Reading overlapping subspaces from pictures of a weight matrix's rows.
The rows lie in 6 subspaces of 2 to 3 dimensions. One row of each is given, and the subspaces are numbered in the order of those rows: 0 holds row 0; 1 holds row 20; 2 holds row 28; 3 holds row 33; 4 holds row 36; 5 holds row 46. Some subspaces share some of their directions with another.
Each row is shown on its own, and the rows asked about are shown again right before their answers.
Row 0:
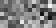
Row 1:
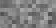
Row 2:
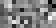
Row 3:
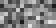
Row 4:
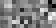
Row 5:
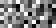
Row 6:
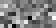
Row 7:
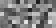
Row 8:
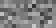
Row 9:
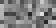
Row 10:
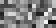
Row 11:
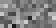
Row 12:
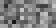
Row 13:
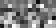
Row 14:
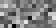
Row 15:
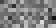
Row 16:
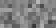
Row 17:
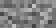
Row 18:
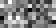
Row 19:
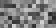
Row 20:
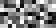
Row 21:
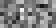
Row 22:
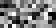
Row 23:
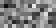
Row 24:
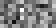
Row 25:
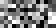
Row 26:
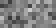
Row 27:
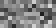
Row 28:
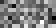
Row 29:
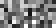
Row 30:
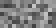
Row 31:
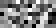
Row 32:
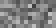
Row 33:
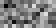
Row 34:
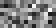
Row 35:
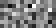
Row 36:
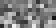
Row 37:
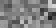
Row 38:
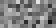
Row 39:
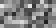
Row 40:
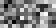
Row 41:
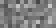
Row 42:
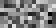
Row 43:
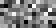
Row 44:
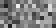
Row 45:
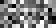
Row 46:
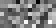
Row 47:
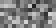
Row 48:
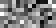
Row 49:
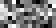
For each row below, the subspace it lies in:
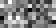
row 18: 1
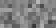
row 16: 4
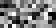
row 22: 4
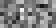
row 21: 3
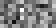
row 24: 3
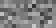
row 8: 0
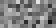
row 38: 5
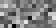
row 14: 4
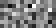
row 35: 3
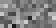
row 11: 4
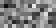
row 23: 3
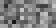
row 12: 3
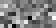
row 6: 4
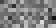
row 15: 2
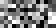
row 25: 2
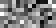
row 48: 0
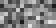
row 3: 1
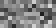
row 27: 0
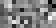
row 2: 0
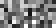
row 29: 5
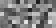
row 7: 5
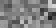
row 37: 0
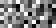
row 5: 5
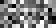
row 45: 2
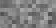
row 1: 3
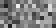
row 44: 5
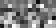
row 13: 4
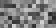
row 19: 2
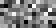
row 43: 2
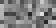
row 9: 1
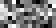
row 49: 0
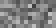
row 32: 3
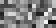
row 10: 1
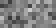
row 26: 1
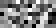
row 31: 5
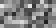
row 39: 1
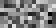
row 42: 1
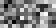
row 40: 3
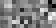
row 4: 0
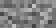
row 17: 0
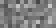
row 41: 5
